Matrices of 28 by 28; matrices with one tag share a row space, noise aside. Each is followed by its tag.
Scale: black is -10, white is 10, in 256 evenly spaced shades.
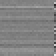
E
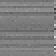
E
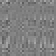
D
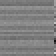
E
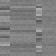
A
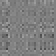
D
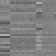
A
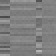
A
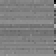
E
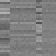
A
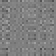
D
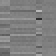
A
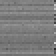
E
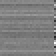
E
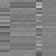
A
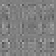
D
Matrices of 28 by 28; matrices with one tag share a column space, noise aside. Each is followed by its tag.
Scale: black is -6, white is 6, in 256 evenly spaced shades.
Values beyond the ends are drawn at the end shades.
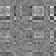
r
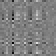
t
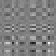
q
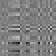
q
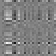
t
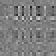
r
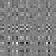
q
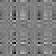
t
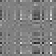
t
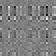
r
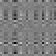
t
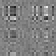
r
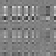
r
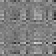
t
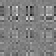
r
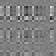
r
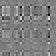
r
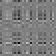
t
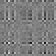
t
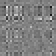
r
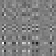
q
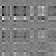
r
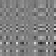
q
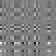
q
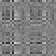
t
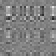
r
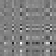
q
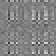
t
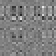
r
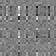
r
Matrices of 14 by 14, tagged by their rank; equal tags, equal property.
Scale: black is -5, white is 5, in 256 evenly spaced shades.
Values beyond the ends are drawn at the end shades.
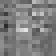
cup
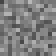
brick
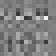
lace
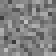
brick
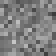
brick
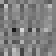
lace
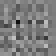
cup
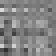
lace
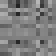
lace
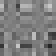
lace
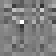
lace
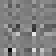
lace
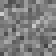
brick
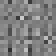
cup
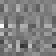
cup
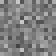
cup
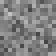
brick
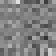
cup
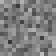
brick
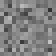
cup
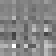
lace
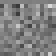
cup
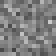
brick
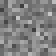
brick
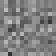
cup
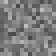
brick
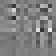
lace
